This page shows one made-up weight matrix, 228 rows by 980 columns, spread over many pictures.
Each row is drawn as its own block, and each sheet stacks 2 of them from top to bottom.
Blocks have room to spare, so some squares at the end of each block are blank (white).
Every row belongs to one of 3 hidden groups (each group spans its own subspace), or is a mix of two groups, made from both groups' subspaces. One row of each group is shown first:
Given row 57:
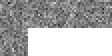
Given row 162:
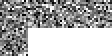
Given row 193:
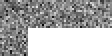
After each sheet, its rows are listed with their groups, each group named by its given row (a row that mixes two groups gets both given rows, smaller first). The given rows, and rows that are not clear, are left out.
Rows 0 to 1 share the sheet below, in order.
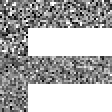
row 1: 193
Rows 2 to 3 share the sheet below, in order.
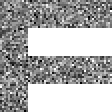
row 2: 162
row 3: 193
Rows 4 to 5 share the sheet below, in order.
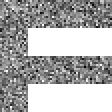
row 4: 193
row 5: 193
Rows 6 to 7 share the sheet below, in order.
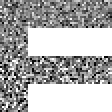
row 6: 57
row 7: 57
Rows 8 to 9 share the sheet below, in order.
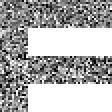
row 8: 162
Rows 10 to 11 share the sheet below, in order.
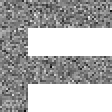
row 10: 162
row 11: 162
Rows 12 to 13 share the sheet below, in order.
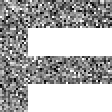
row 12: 193
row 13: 193
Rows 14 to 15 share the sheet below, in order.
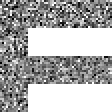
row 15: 57
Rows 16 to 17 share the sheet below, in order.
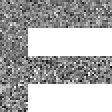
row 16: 193
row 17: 162
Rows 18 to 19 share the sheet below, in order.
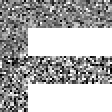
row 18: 162
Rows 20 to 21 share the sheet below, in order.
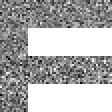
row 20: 162
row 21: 193
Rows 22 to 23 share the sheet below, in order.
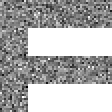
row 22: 162
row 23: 57
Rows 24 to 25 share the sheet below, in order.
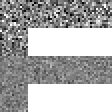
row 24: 193
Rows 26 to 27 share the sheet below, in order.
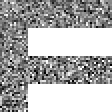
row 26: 193
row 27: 162
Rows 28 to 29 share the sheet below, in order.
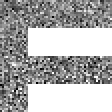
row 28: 193
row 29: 193
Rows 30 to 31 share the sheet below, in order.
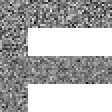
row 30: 162
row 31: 57
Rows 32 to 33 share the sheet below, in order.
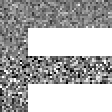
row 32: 57
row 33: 193
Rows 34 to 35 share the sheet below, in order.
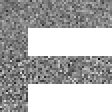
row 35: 162
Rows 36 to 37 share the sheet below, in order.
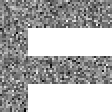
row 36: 193
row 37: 162 and 193
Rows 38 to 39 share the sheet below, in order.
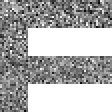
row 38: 193
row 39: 193
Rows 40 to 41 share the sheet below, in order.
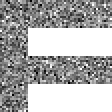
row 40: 193
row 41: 162
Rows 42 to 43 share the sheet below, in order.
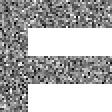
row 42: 193
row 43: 162
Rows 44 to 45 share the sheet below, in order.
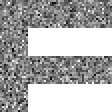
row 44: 57
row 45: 57
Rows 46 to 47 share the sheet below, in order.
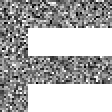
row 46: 57
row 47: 193
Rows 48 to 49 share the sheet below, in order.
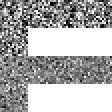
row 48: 57
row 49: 162
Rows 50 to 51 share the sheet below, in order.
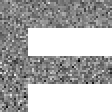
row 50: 57 and 193
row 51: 57
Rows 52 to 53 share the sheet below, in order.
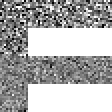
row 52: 162
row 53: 162
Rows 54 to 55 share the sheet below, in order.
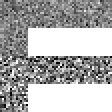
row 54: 193
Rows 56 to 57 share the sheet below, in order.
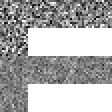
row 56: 57
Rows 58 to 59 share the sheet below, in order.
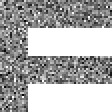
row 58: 162
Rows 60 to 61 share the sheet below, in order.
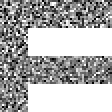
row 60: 57
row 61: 57
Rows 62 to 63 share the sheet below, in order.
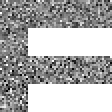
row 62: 162
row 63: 162
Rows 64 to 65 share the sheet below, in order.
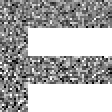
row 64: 57
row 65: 57
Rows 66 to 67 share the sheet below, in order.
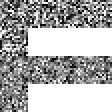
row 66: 162
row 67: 57
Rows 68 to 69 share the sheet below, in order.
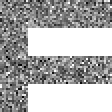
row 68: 57 and 162
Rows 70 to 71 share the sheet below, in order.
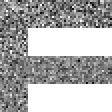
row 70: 193
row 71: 57
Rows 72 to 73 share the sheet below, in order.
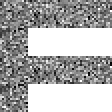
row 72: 162
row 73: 162
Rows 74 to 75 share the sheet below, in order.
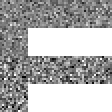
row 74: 193
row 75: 57
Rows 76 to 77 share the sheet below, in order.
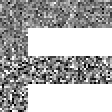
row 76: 57
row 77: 57 and 193
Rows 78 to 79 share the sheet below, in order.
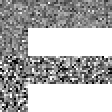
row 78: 57
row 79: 57
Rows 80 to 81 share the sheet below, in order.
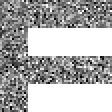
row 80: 162
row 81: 193
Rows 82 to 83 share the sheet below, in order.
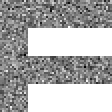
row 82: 162
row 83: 193
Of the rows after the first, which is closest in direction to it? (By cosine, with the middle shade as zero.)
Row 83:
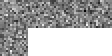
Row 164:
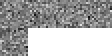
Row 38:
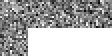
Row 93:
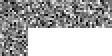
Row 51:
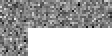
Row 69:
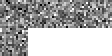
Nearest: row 38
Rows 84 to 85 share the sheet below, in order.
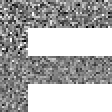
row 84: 57
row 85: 57
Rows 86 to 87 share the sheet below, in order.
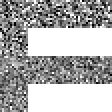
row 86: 193
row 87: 193
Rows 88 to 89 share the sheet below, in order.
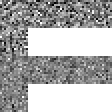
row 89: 57
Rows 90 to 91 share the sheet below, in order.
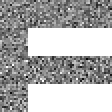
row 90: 162
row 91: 162 and 193
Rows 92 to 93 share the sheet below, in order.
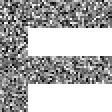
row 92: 57
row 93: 193
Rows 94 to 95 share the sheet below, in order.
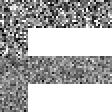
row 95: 193
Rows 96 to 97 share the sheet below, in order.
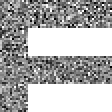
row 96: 162
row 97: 162
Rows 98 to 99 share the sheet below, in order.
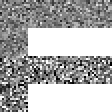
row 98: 162
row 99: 162
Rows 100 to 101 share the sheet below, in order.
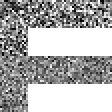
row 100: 193
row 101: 162
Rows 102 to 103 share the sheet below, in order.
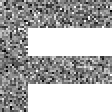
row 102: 162
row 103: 193
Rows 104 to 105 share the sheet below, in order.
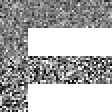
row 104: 57
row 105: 162
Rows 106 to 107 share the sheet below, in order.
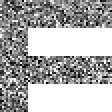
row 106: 162 and 193
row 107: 193
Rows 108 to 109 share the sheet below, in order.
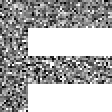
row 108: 57
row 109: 162
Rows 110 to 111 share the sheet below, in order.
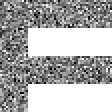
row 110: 162
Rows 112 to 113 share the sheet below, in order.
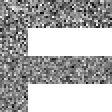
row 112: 193
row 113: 57
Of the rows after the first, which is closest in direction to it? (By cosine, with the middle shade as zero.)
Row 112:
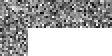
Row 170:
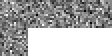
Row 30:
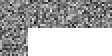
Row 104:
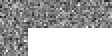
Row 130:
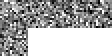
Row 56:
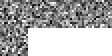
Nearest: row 130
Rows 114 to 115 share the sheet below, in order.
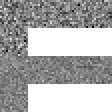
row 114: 57
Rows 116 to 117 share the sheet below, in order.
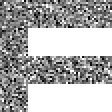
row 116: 162
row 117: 193
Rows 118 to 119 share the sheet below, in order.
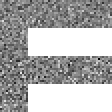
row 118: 162 and 193
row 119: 162
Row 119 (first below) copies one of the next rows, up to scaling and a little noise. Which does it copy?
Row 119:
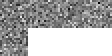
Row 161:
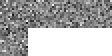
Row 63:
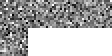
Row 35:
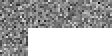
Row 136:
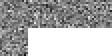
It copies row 35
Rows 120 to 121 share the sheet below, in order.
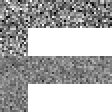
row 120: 193
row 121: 193
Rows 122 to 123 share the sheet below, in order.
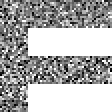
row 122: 57
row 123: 162 and 193
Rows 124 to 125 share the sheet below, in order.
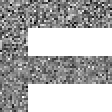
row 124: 162
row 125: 57
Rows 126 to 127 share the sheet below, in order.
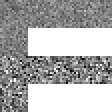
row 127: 193
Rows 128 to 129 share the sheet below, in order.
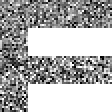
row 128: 162
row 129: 193
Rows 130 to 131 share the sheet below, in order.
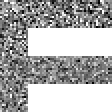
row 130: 193
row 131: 57
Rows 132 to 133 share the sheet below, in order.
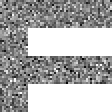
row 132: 162
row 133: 193
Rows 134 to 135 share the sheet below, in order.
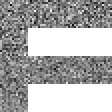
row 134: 162
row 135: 193
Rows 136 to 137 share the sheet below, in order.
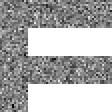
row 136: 162
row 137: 57
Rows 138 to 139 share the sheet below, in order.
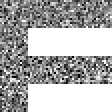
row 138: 57
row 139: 193
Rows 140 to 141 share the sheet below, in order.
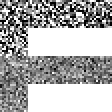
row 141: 193
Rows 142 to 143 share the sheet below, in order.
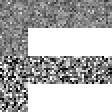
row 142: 57
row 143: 57
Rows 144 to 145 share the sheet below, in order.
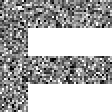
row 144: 162 and 193
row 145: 57
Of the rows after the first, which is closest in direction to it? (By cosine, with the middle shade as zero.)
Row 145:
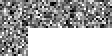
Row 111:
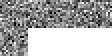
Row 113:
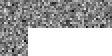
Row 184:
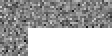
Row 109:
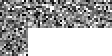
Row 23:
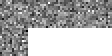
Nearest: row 113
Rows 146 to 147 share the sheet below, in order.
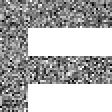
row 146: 193
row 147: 162
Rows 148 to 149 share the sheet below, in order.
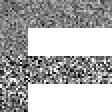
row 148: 193
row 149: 193
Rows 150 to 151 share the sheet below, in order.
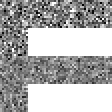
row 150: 57
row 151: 57
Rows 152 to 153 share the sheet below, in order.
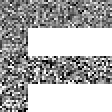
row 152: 162
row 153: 162
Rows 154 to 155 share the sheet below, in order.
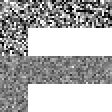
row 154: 193
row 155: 57
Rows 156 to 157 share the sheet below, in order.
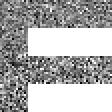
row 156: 162
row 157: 193
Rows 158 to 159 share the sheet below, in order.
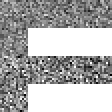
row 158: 162 and 193
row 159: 162 and 193
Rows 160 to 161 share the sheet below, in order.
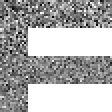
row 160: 193
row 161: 162
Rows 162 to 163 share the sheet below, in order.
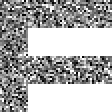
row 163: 193
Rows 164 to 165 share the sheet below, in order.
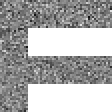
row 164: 162
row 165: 162
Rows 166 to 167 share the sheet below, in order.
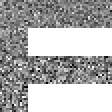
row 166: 162
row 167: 57
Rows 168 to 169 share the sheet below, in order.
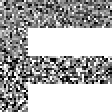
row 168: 162
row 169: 57
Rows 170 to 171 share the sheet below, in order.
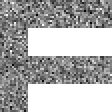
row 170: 193
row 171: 193
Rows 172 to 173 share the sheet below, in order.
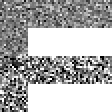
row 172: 162
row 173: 193
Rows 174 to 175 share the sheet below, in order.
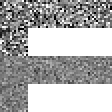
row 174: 162
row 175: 162
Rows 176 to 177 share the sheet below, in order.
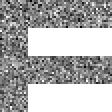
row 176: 193
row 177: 193
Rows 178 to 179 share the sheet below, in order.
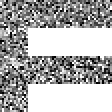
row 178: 162
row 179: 193
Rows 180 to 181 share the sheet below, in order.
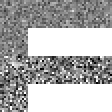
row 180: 57
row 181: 193
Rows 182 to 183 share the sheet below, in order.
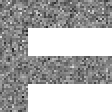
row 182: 57
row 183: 57
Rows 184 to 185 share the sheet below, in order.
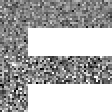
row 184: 57
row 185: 193
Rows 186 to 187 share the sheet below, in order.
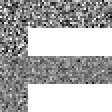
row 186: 57
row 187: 57
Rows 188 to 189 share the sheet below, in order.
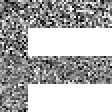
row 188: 193
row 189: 162
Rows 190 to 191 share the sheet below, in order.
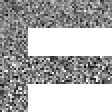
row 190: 193
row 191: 193
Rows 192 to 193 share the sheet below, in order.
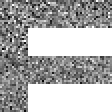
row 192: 57
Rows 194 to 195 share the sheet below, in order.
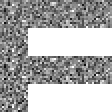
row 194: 57
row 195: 57
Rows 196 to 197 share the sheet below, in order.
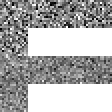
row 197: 193
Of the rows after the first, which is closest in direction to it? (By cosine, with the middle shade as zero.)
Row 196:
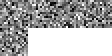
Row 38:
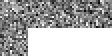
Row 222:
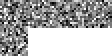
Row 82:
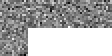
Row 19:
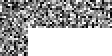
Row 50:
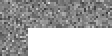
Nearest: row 222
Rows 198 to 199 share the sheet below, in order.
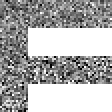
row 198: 193
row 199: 162
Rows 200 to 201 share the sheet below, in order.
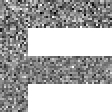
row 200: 193
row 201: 57
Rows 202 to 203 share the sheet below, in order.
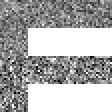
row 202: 193
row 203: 57
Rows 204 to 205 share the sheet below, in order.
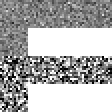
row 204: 162 and 193
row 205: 57
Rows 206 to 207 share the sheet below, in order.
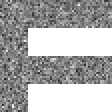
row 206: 57
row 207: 57
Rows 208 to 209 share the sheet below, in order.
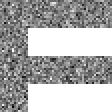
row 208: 57
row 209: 57
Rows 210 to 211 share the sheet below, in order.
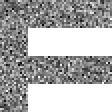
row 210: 193
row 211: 162
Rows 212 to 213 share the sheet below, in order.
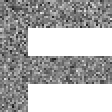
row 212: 193
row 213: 57
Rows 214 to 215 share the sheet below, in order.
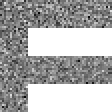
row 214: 162
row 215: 57
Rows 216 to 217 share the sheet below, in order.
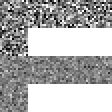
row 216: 162
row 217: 57 and 193
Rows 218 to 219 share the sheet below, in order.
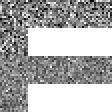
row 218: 57
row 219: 162
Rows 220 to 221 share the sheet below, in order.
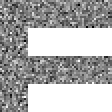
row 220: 57
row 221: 57
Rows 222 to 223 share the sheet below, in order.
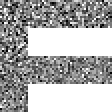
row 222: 57
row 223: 57 and 162
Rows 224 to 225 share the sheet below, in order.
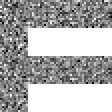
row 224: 57
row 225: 57
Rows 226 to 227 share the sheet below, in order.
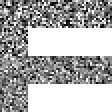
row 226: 57
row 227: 193
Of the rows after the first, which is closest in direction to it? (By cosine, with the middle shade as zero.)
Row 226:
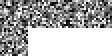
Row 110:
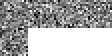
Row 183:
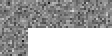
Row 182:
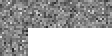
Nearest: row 182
